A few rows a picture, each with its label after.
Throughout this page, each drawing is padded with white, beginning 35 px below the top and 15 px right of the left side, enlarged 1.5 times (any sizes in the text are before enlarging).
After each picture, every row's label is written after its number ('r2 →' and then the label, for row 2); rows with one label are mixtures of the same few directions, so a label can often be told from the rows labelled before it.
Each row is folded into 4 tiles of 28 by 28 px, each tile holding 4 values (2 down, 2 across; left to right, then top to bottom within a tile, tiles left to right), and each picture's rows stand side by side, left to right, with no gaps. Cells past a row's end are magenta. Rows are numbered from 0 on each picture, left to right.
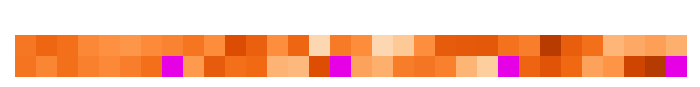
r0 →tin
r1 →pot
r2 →tin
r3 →tin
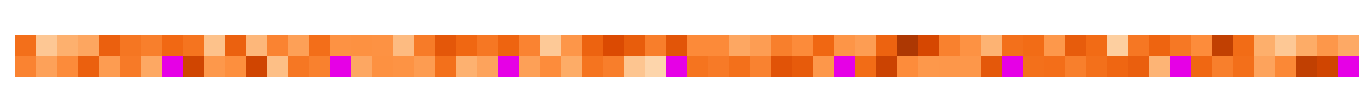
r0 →tin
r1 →tin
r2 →tin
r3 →tin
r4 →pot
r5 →tin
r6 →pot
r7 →tin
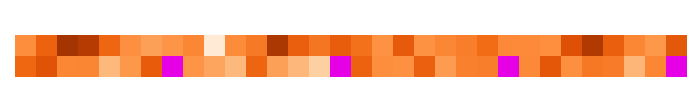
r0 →tin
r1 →tin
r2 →tin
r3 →tin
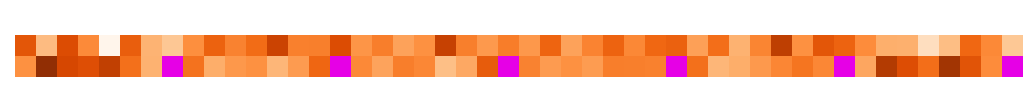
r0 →pot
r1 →pot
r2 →pot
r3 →pot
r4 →pot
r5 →pot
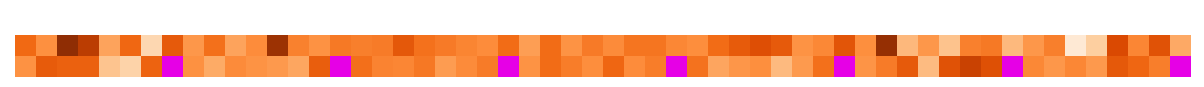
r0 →pot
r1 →pot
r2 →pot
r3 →tin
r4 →pot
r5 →tin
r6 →pot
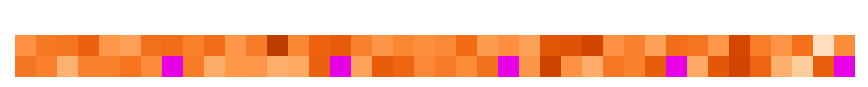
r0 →pot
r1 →pot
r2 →pot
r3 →tin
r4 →pot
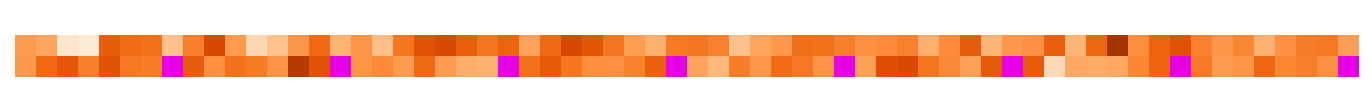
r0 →pot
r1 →tin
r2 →tin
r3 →tin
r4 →tin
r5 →pot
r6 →pot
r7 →tin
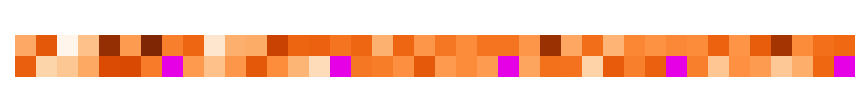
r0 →pot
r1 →tin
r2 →tin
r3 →tin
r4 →pot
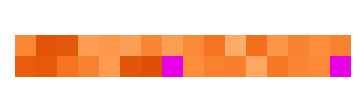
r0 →tin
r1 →tin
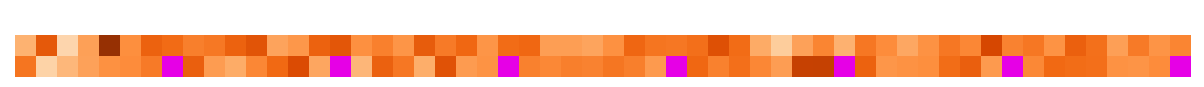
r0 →pot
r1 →pot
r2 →tin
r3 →tin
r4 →tin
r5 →pot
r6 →pot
